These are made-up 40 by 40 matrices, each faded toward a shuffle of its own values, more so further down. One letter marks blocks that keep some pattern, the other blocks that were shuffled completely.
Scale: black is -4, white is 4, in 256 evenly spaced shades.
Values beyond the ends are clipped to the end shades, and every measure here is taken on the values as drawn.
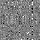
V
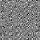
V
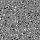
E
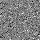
E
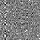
V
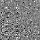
V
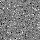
E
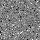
E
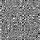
V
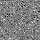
E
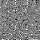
V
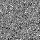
E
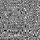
V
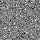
E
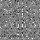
V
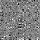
V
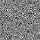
V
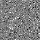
V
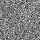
E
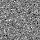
E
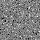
E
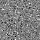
E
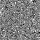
E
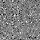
V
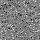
E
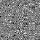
V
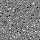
E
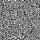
V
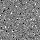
E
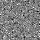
E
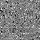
V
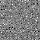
V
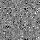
V
